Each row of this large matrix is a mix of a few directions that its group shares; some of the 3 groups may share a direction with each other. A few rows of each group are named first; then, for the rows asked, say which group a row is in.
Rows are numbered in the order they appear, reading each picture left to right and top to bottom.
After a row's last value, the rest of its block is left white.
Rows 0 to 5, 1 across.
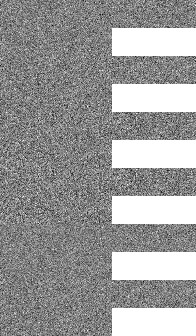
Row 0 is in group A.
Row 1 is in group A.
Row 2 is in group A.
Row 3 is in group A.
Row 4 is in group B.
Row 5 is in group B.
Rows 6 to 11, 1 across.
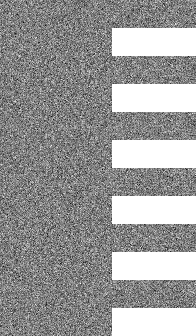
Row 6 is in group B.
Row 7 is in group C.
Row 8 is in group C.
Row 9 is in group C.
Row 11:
C
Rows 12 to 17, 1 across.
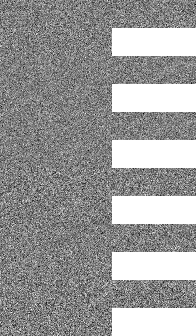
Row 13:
B
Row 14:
B
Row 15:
A
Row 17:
C
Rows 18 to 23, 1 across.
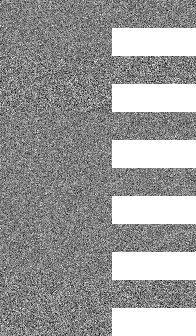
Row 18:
A
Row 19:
A
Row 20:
A
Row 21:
C
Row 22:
B
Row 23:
A
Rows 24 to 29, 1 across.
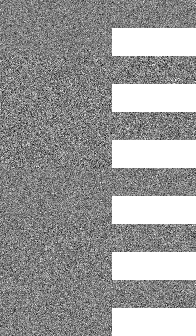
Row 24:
B
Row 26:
A
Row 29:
C
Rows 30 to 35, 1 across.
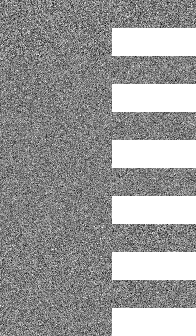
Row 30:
A
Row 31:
A
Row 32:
C
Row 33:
C
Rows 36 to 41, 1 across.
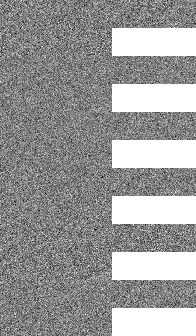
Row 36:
B
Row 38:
A
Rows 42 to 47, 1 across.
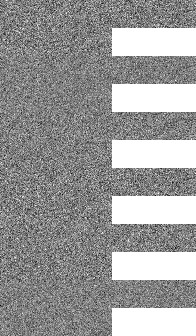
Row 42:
A
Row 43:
A
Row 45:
A
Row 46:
B
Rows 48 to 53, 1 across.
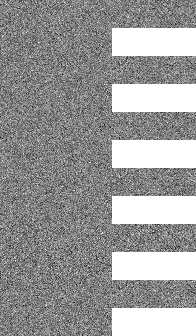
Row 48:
A
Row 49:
C
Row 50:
A
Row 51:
C
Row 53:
C
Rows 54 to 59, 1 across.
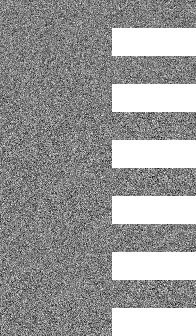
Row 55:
C
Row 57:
B
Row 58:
B
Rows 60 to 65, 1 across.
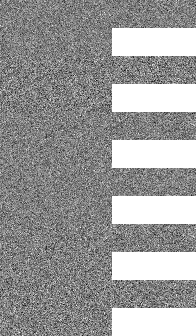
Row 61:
A
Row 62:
C
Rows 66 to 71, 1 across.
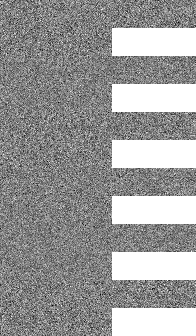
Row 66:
B
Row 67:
C
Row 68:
C
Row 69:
C
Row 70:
B
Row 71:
A
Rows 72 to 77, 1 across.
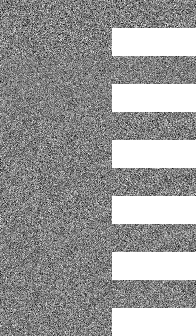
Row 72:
C
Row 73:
A
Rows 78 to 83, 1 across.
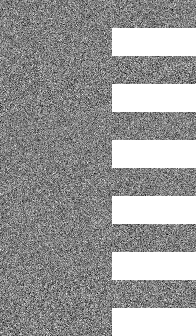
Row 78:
C
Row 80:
A
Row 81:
A
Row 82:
A
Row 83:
C
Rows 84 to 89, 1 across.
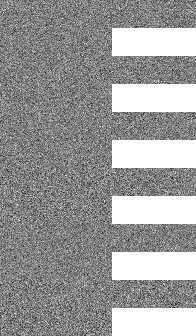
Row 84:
C
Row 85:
A
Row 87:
C
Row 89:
B
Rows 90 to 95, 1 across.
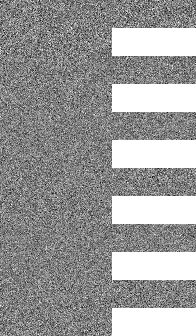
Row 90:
B
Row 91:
C
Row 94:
C
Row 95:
A
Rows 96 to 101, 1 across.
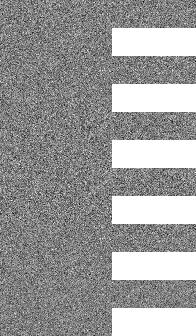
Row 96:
A
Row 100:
A
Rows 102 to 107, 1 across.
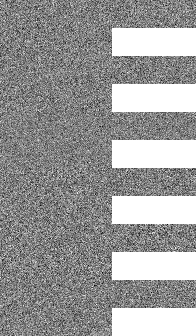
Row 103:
A
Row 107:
A
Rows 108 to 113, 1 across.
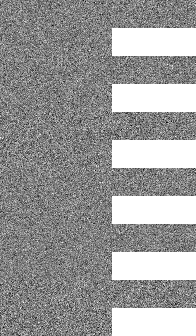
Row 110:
A
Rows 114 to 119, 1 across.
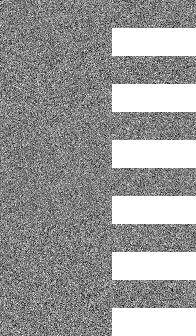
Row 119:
C
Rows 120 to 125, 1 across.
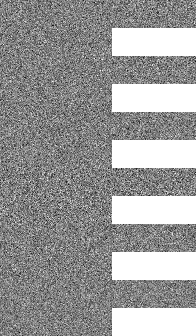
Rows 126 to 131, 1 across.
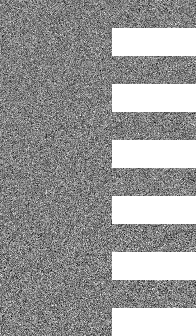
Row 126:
A
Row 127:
B
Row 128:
C
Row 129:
C
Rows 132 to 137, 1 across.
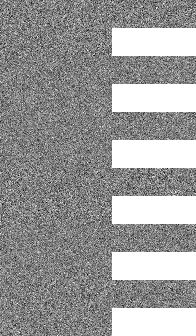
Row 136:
A
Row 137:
C
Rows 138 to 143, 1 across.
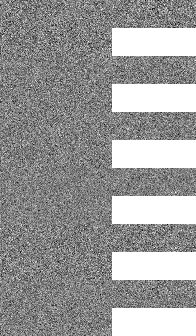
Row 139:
C
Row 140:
A
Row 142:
B
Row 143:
B
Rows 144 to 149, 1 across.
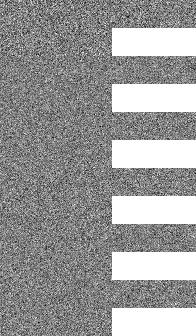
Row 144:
A
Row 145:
C
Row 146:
B
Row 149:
B
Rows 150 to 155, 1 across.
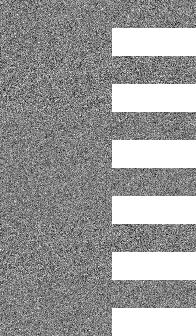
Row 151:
A
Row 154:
A
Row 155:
B
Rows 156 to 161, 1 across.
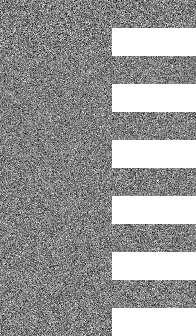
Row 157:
C
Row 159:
A
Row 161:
A
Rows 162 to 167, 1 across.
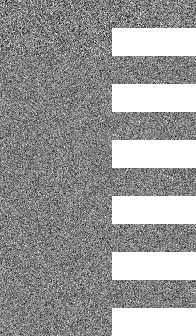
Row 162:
A
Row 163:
A
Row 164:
A
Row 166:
B
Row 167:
C
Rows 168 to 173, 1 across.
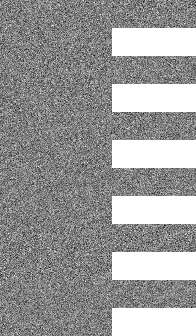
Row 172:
B
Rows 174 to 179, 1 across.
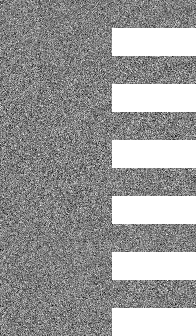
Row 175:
B
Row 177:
C
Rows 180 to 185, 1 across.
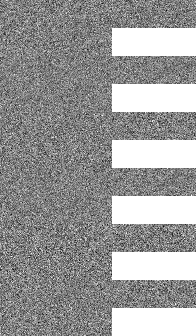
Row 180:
A
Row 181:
B
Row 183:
B
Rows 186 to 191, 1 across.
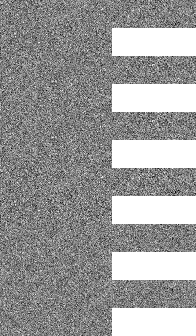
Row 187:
B
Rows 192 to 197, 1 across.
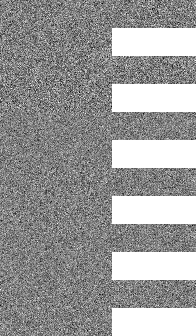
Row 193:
C
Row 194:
B
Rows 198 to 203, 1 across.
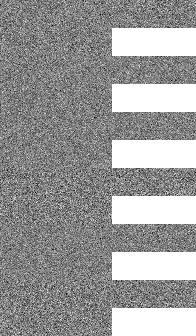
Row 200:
A
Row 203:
C
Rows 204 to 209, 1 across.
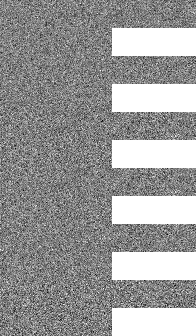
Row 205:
B
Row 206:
B
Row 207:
B
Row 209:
C
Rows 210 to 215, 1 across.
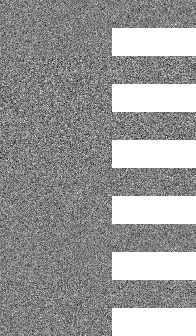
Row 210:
A
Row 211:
C
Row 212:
C
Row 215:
C
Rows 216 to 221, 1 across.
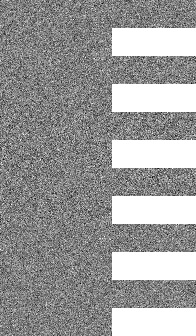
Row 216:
A
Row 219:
B
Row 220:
A
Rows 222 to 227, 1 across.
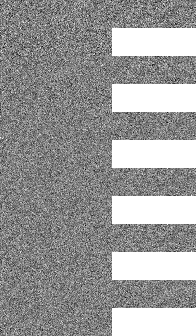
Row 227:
B
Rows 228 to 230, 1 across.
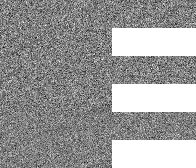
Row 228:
B
